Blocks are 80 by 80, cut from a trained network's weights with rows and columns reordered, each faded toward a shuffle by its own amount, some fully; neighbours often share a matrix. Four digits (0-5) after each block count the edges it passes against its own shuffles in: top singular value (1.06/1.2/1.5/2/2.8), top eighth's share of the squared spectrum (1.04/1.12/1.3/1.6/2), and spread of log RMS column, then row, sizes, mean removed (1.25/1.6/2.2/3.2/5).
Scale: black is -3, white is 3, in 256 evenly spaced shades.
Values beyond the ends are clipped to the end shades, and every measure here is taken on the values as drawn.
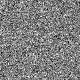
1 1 0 0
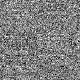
3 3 0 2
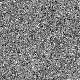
1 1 0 0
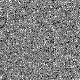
2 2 1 1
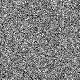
2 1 0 0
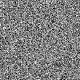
2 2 0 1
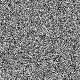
0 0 0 0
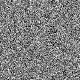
2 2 0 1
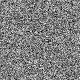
0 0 0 0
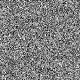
2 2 0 0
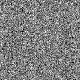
2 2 0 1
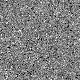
0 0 0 0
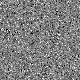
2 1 0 0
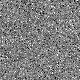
0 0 0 0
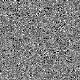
3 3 1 2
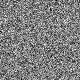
0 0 0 0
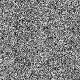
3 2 0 1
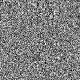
3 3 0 0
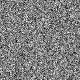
1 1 0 0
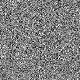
2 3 1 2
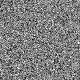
2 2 0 0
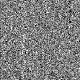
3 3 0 1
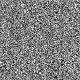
2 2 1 1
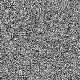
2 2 0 0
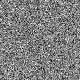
1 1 0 0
